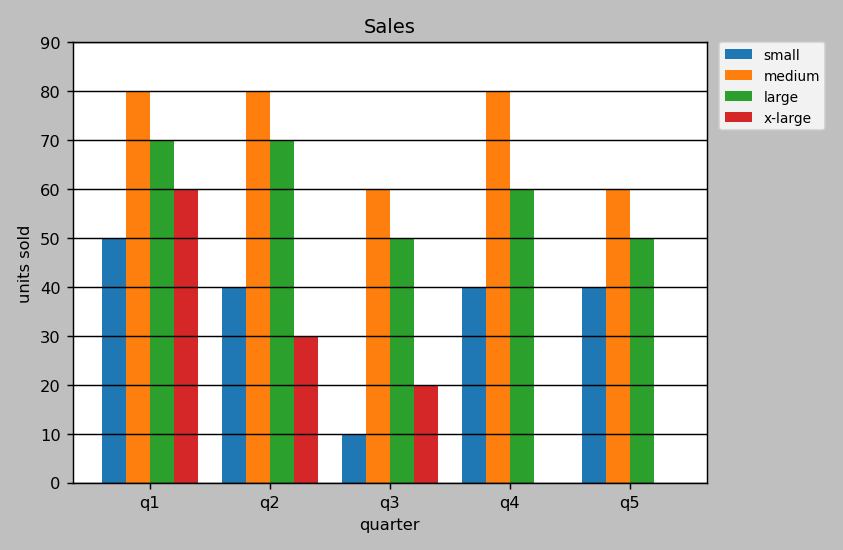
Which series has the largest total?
medium
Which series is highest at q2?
medium
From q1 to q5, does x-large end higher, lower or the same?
lower
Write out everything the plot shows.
Title: Sales
x-axis: quarter, ticks q1 q2 q3 q4 q5
y-axis: units sold, ticks 0 10 20 30 40 50 60 70 80 90
Legend: small, medium, large, x-large
Values:
small: 50 40 10 40 40
medium: 80 80 60 80 60
large: 70 70 50 60 50
x-large: 60 30 20 0 0
